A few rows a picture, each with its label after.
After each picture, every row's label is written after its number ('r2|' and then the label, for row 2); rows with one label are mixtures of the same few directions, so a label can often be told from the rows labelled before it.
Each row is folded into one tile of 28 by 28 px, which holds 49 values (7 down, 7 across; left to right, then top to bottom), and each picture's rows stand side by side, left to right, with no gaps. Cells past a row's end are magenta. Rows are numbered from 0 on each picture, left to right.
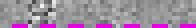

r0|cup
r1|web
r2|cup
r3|cup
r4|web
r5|cup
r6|web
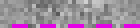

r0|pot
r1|cup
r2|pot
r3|cup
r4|web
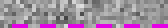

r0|pot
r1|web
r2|web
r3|cup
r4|web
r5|pot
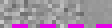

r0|web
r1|pot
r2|web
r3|web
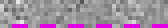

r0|cup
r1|web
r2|pot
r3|cup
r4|cup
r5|pot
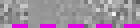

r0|web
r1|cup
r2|web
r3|pot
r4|pot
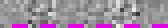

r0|pot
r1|web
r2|web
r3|web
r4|web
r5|cup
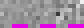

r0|pot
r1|web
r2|pot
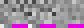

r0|pot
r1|pot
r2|cup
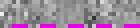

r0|pot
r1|web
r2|cup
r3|web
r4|pot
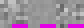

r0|cup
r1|web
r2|web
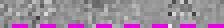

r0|web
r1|web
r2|cup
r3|cup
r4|cup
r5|web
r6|pot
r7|pot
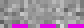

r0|web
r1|pot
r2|web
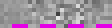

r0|web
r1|cup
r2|pot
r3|cup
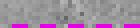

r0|cup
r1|web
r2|web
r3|web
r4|web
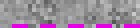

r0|cup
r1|cup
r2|cup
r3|web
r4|web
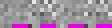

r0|web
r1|pot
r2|web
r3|pot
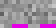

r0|pot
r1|web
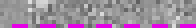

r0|pot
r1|cup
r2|cup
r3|web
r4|pot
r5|cup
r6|web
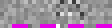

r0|pot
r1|pot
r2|pot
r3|web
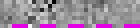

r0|web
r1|pot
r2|cup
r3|cup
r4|pot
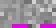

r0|pot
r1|pot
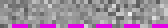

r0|cup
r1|pot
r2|pot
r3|pot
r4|web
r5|cup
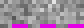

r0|cup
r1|pot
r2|web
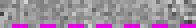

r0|pot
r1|cup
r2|web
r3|web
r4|web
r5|cup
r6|cup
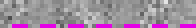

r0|web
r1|web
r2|web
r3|web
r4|web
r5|pot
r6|cup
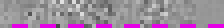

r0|web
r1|pot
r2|pot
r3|cup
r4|pot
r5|web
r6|cup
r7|pot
